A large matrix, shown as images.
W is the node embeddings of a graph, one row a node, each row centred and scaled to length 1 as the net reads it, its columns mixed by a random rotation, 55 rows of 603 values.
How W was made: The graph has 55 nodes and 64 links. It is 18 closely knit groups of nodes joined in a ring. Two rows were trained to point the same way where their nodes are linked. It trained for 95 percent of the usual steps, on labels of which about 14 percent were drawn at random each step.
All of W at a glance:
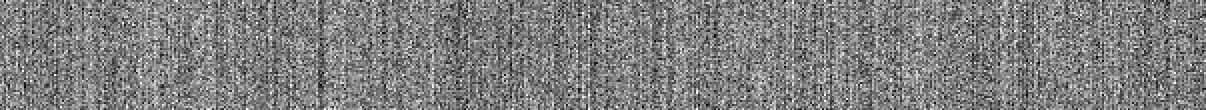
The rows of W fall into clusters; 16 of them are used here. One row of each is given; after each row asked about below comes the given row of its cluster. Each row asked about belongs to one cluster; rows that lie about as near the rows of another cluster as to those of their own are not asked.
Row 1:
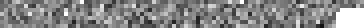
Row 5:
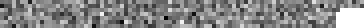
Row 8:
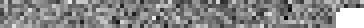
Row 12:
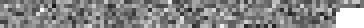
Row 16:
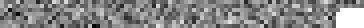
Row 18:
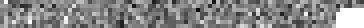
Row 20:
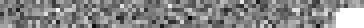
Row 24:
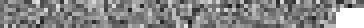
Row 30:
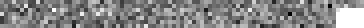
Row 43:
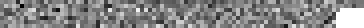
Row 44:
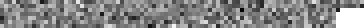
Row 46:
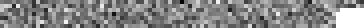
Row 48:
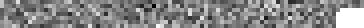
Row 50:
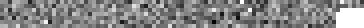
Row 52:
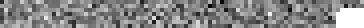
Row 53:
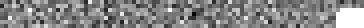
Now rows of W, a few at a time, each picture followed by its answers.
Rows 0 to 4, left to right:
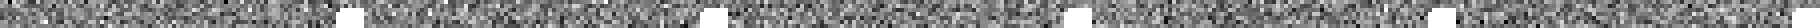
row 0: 50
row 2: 20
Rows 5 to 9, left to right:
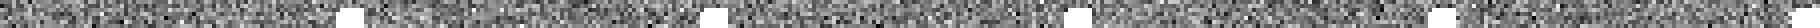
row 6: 43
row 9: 46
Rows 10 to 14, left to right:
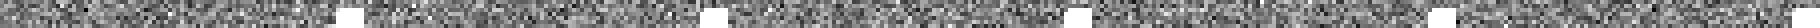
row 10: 20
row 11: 18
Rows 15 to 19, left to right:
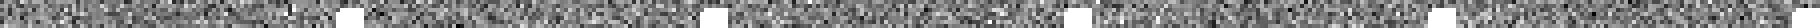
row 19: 8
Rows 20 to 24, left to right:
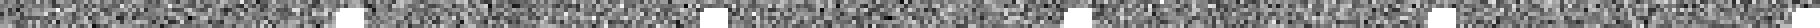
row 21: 5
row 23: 5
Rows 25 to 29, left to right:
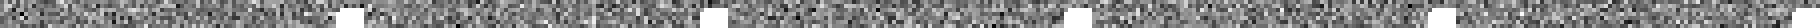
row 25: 52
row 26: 16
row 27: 12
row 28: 24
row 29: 1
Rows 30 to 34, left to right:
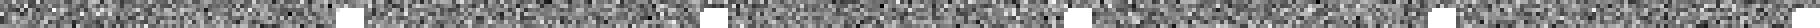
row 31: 8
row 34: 48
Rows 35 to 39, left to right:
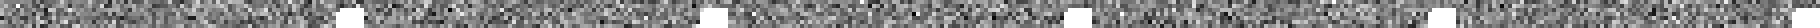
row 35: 46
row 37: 48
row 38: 1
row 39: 53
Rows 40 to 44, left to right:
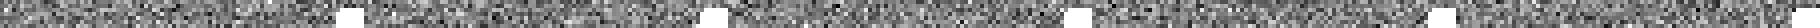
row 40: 52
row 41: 18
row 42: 43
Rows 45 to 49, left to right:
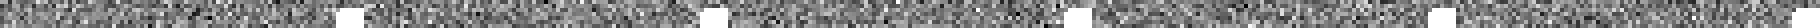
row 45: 53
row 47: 30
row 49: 44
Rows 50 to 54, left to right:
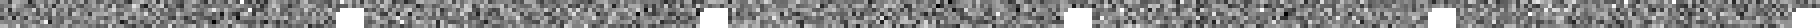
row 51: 12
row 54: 24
